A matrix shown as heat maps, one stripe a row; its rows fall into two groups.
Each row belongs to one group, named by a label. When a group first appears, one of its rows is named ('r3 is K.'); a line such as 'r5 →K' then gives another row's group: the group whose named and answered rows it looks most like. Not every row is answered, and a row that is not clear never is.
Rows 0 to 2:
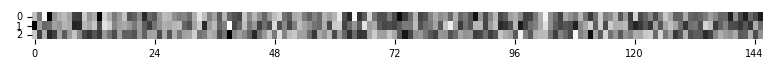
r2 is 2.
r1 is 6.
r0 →6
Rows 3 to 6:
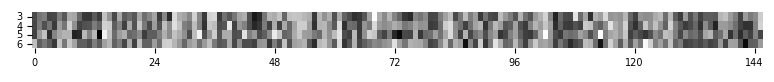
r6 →2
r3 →2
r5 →6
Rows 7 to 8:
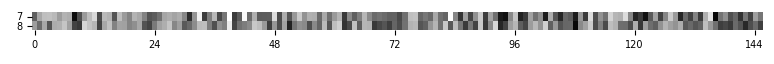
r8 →6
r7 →6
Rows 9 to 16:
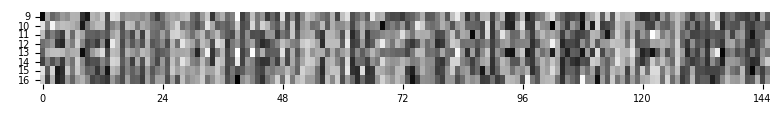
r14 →2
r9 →6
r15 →2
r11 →2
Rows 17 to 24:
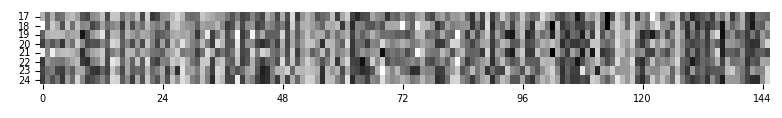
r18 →2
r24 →2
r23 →2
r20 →2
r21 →6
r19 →6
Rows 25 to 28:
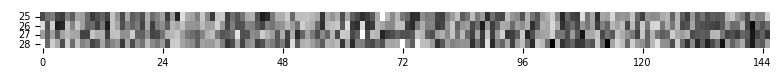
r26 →2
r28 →2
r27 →6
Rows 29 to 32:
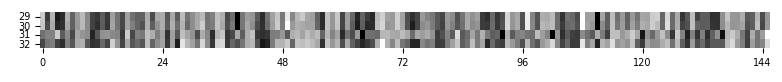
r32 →2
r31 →2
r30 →2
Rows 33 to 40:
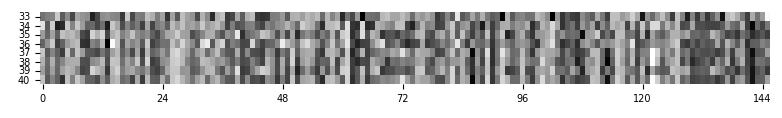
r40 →2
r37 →2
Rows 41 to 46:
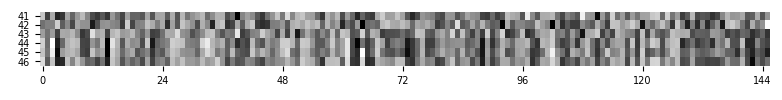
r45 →6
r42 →2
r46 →2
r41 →2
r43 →6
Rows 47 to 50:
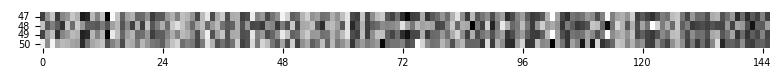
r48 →2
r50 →6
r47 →6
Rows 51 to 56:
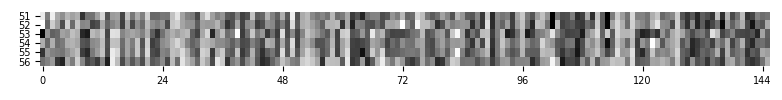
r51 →6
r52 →2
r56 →2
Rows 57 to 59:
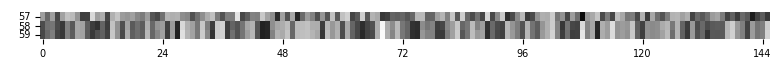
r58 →2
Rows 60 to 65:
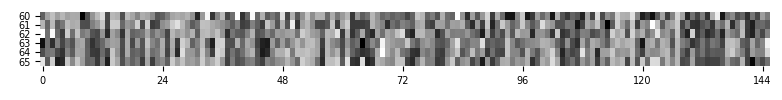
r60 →6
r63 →2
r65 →2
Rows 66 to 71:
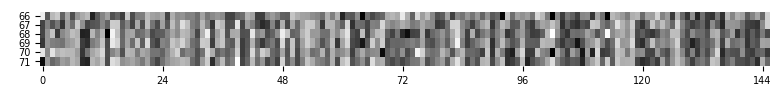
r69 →6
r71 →6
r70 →6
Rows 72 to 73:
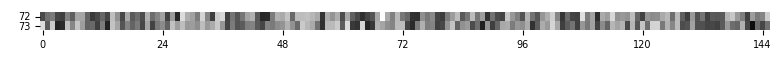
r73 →2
